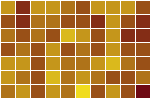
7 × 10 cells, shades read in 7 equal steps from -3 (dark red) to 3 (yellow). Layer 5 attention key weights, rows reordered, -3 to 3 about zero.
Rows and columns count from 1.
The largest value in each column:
1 1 1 2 2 3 1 2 1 0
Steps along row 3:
down up down up down down up down same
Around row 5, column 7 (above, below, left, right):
-1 0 0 2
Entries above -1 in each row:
7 3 5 4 8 7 6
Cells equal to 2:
3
